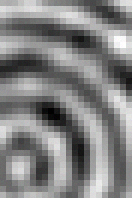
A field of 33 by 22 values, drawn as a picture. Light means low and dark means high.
Ninth with the highest average: centre. Mirror symmetry: none. Slope: none. Average level on the scale: 50%. Rings: centred on the bottom left.
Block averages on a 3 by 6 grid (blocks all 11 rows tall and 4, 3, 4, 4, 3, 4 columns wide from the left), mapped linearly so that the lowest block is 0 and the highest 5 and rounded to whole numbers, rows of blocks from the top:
233342 | 335333 | 332503
